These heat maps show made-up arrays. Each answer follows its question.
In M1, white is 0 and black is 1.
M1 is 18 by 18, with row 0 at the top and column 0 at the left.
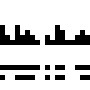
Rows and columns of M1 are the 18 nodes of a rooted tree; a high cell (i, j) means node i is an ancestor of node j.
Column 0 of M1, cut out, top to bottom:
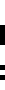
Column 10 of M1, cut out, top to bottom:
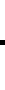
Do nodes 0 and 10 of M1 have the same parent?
no
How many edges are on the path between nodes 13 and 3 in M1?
5
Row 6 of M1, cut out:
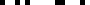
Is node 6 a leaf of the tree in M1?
no
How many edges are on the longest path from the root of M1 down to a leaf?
6
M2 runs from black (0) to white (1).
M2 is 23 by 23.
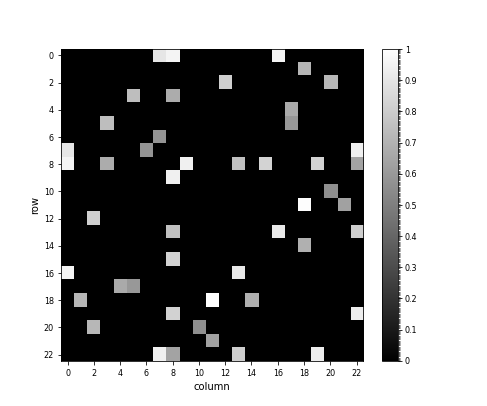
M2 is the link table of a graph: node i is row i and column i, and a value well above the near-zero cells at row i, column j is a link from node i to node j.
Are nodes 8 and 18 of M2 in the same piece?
no
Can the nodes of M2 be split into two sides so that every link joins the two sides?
no
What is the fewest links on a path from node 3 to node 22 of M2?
2
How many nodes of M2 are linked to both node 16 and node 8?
2
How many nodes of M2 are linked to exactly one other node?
9
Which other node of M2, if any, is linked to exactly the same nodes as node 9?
node 15
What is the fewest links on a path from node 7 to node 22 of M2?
1
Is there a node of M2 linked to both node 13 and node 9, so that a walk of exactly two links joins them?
yes
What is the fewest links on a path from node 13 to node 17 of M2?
4
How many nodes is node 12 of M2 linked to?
1
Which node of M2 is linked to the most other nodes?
node 8
